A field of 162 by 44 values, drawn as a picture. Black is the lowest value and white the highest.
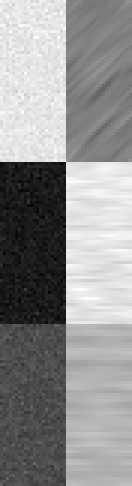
It is made of 3 by 2 panels. Panel 1,1: very high, fine-grained, faint in contrast. Panel 1,2: middling, slanting up to the right, faint in contrast. Panel 2,1: very low, fine-grained, faint in contrast. Panel 2,2: very high, streaked across, faint in contrast. Panel 3,1: low, fine-grained, faint in contrast. Panel 3,2: high, streaked across, faint in contrast.
